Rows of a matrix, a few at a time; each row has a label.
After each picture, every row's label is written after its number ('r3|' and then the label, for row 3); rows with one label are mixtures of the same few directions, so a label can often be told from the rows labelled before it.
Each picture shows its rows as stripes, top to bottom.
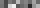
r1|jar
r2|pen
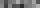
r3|jar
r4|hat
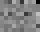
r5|jar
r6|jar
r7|jar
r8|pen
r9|hat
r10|jar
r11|jar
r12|hat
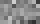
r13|jar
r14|jar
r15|hat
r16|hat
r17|pen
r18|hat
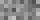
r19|hat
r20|hat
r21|jar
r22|hat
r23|pen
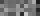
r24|hat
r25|jar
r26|hat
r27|jar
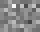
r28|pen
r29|jar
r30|jar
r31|pen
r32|jar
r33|pen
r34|hat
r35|jar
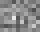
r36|jar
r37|jar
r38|hat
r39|pen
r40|jar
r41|jar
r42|hat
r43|jar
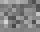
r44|hat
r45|hat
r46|jar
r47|hat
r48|pen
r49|jar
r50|pen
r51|hat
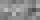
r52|jar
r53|hat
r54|hat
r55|pen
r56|jar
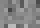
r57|jar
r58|jar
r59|pen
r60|pen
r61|pen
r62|hat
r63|pen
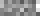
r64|hat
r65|hat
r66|jar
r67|jar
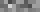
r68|pen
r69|pen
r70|pen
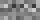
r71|jar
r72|jar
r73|hat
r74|pen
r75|jar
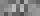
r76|jar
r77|jar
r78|jar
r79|hat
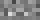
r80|pen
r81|hat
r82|jar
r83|pen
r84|hat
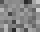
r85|pen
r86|jar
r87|hat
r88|pen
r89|hat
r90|jar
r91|jar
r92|pen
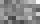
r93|hat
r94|jar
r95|pen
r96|hat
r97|pen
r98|hat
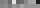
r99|jar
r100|hat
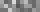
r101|pen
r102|jar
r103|pen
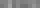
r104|pen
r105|pen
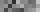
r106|jar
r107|pen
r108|hat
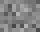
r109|hat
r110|pen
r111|pen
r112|jar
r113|jar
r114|hat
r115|jar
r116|hat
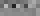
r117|hat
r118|pen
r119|jar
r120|hat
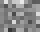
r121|hat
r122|jar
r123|hat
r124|jar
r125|hat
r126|pen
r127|hat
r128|pen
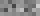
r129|pen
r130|jar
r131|jar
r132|hat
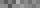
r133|jar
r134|pen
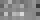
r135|pen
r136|hat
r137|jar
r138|hat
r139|hat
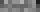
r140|hat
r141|hat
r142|jar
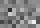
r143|pen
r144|jar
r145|pen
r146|pen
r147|jar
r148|hat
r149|jar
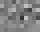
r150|jar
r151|pen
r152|pen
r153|hat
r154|jar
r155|hat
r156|jar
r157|hat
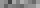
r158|pen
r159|hat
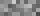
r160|jar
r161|pen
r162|jar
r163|jar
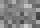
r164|pen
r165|pen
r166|hat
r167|jar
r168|hat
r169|hat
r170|pen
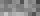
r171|jar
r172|pen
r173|jar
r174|hat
